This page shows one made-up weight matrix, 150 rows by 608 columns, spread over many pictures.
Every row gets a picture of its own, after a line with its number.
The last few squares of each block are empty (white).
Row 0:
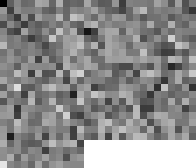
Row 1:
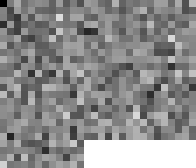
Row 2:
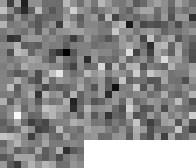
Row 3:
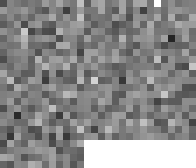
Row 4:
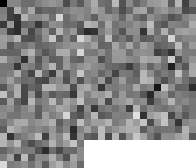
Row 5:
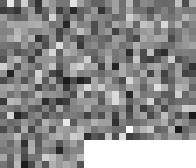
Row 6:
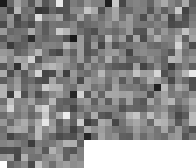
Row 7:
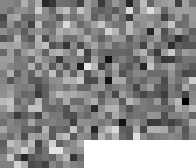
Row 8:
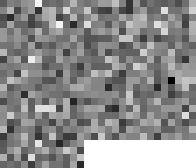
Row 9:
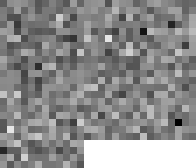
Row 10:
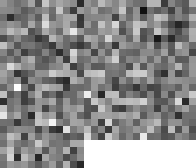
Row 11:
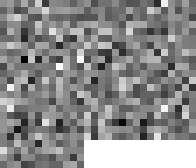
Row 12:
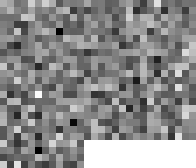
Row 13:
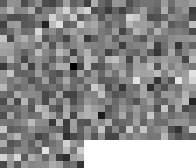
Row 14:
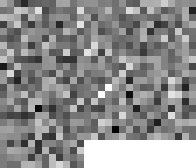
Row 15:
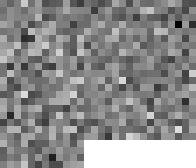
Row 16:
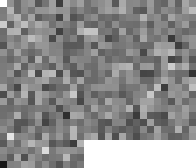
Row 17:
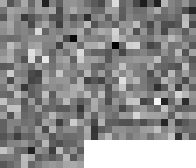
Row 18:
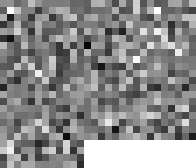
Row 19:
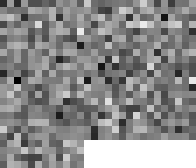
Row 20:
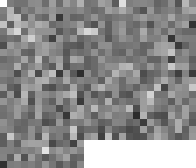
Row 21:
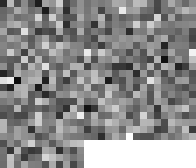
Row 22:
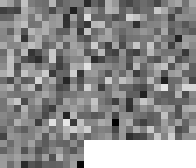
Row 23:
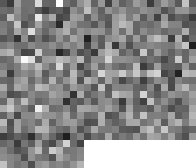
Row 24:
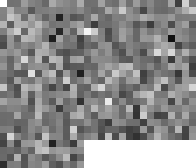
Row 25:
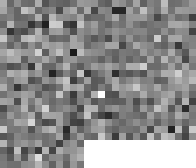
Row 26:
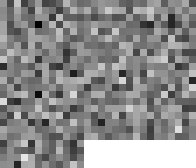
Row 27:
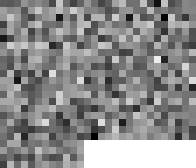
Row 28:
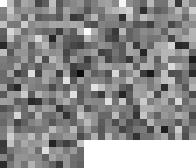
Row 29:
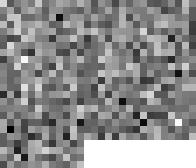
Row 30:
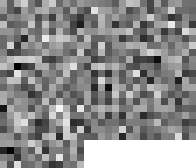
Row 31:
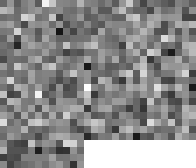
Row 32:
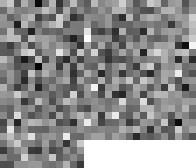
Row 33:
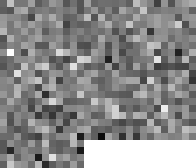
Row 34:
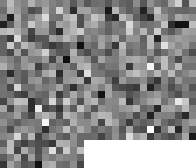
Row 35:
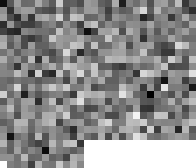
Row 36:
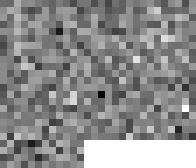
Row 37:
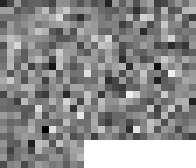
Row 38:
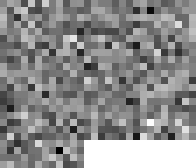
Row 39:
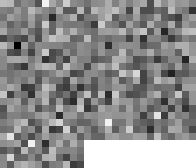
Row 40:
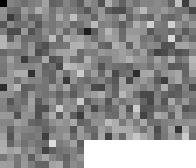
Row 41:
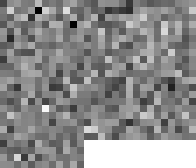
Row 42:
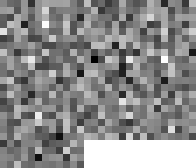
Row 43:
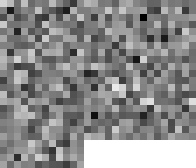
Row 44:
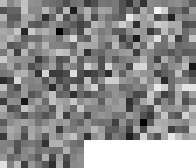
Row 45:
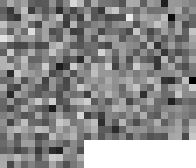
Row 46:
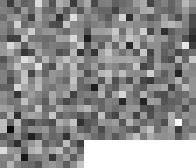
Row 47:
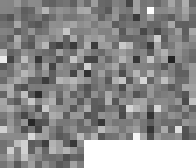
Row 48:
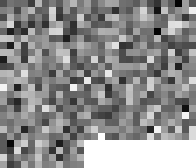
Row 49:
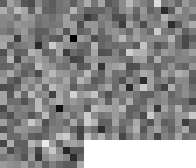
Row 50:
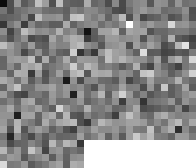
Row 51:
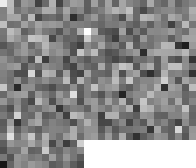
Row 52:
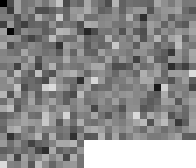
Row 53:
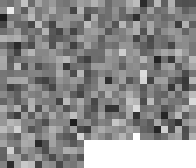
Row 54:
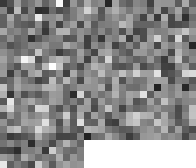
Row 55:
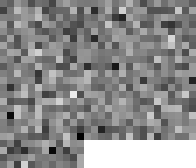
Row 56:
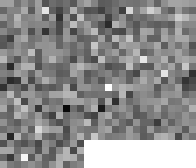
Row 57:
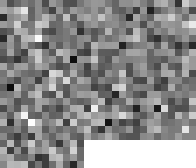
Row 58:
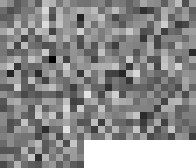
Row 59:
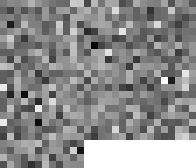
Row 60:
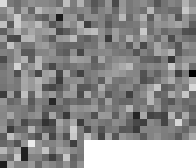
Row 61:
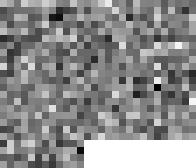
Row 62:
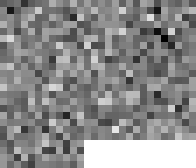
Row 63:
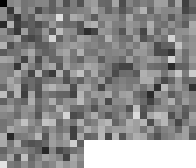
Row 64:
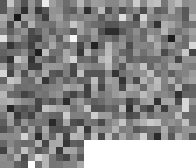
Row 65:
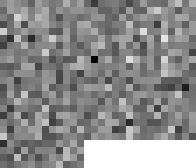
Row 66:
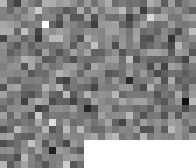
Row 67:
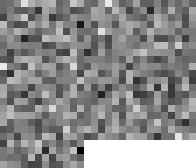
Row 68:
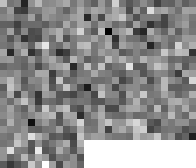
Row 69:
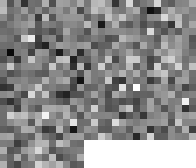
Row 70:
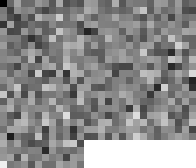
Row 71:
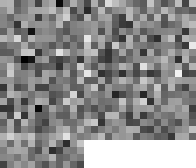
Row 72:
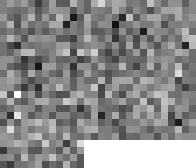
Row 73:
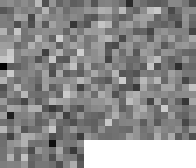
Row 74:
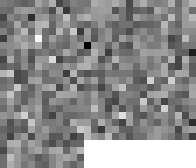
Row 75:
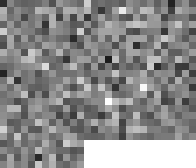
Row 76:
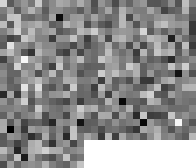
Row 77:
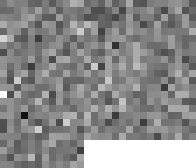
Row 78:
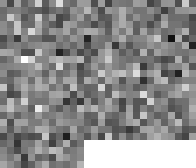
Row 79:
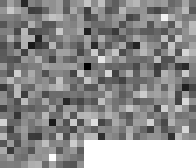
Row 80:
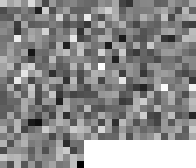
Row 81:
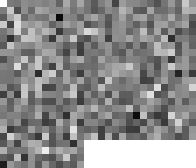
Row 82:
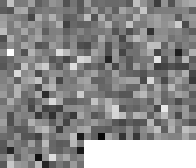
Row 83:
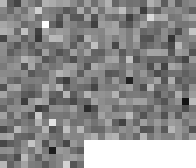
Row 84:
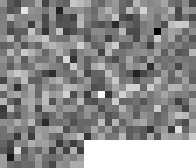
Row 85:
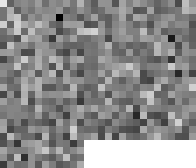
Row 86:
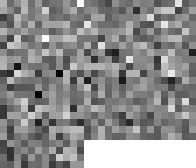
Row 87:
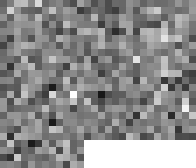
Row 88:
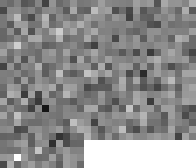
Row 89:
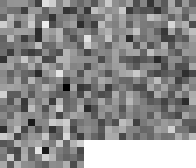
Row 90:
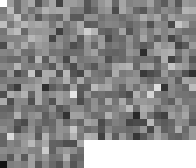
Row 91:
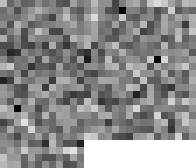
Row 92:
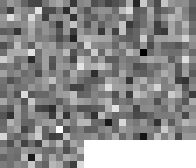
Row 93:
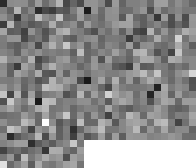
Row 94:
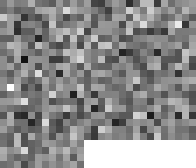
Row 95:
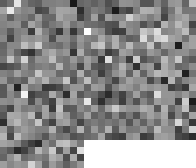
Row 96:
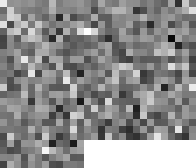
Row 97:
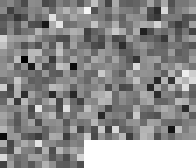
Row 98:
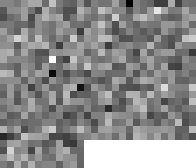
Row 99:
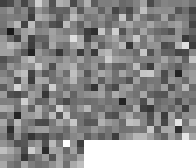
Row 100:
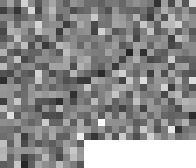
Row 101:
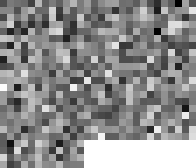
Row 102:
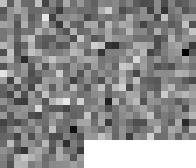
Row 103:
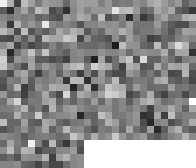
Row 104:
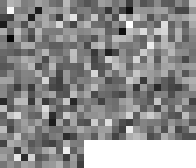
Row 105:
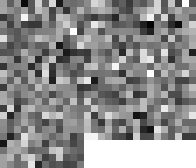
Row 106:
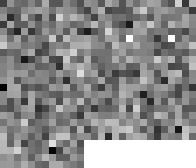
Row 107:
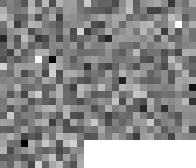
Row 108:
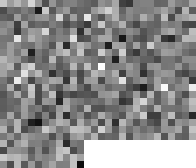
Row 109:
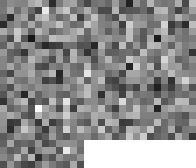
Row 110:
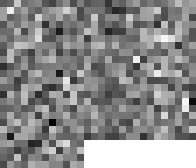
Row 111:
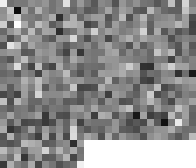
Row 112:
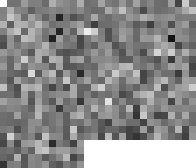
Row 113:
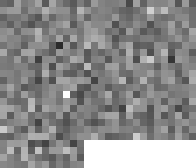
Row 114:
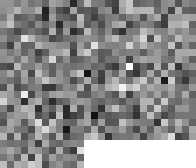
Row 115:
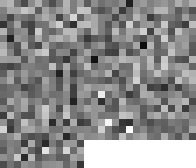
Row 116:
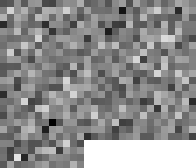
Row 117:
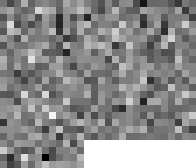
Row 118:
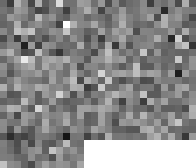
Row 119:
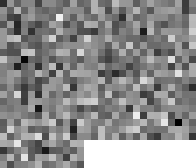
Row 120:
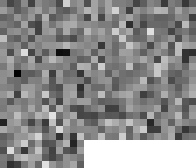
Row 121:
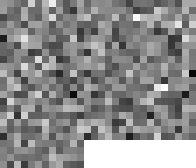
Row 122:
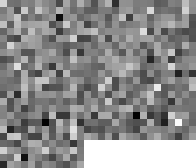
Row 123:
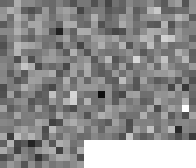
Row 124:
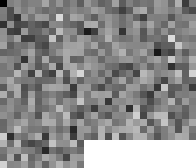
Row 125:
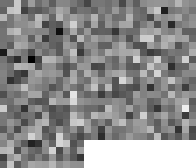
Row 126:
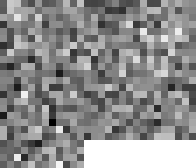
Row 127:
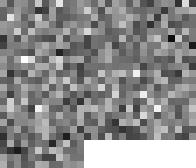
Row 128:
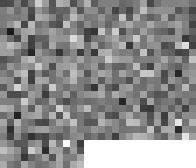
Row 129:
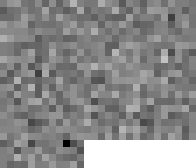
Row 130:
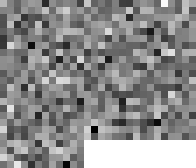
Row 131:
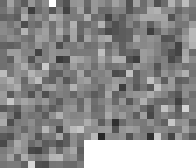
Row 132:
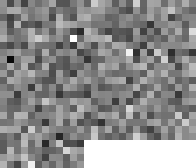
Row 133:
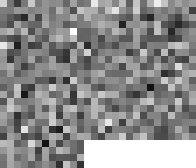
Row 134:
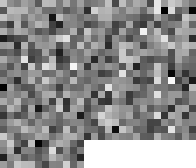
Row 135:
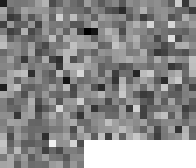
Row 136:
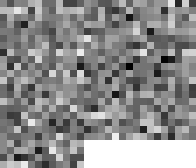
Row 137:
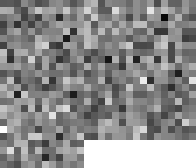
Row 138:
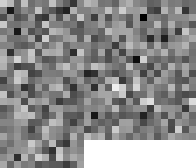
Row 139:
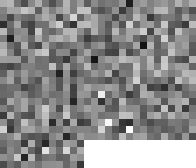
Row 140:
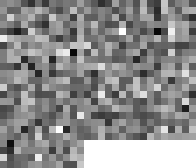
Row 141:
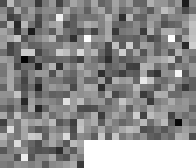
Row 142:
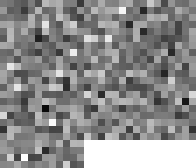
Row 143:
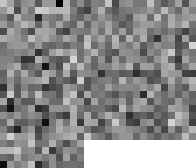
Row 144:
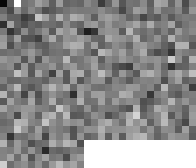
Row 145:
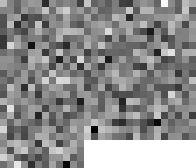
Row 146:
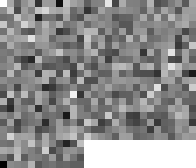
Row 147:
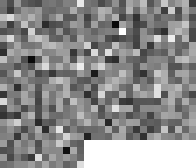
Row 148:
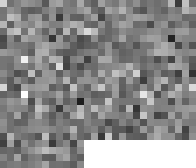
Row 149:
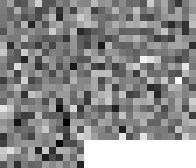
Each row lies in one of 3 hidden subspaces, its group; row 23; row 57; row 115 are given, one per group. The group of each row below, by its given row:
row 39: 115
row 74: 57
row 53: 57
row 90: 23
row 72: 23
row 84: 115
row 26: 57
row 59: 115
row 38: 57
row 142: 115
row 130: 57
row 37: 115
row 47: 57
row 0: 23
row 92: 115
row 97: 115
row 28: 23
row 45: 57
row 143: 23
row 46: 23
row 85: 23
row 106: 23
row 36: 115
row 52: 23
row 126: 115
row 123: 115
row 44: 57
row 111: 23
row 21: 57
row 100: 57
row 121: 57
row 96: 23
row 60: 23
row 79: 57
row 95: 115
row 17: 57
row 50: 23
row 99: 23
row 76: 23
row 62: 115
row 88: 57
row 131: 57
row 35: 23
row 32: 23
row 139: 115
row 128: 23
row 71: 23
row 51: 23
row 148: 23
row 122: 23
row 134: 115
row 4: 23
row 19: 57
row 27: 57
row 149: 115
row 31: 57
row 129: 57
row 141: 23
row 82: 57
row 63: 23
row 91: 57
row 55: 57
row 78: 23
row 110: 115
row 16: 23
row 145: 57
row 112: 23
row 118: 23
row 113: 57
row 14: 115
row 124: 23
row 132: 57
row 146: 23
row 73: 57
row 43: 115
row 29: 23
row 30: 115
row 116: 115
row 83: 115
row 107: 57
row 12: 57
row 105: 57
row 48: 115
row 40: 23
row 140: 115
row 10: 115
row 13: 115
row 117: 57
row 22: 57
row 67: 115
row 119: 23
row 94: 57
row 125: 115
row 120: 57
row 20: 23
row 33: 57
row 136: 57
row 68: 57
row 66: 115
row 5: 57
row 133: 115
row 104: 115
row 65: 115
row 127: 23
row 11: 57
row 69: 57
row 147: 115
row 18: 115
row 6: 23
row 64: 57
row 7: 57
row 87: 115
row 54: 23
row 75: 57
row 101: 115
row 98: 57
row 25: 115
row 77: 57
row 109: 115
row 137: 57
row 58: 115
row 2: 57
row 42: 115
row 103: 115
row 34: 115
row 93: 23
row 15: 57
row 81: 23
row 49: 57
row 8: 115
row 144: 23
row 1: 23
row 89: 115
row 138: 115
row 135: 23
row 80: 57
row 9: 23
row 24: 23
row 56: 115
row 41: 115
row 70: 23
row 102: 57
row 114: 115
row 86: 115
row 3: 57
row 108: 57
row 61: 115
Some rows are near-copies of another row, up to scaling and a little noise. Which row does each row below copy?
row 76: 29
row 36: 123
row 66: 83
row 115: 139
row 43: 138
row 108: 80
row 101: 48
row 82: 33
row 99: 128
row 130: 145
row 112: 24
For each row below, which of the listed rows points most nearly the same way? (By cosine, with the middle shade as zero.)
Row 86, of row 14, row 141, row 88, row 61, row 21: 61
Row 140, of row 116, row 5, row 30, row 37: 37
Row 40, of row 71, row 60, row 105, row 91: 71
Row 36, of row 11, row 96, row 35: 96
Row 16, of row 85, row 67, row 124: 85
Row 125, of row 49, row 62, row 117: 49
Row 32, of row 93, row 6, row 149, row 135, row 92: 92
